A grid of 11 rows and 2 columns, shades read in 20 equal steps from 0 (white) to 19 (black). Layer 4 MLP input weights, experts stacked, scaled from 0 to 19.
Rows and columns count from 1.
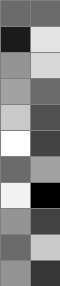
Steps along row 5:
up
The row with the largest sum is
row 11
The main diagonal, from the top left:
11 2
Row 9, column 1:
8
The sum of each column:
86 113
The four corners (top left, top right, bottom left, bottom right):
11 11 8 15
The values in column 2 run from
2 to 19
